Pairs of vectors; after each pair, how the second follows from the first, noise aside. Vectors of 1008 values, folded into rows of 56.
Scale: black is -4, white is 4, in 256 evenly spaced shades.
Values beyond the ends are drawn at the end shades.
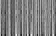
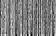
negated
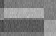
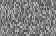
shuffled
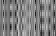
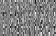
sign-scrambled
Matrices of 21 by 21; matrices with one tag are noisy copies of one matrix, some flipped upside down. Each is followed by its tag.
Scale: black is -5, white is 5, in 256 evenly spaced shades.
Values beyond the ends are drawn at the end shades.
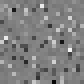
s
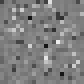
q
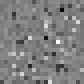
q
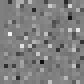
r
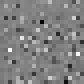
r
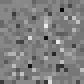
q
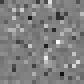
q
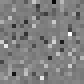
s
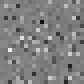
r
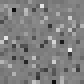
s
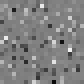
s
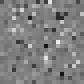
q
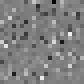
s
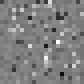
q
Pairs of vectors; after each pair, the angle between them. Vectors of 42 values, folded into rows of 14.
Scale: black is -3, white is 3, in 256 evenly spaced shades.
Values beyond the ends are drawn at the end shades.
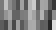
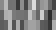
nearly parallel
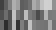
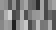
partly opposed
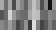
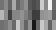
nearly opposite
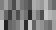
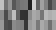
partly aligned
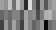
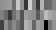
nearly parallel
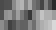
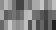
nearly opposite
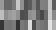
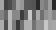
partly aligned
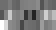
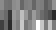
partly opposed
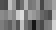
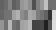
partly aligned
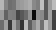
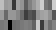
partly aligned
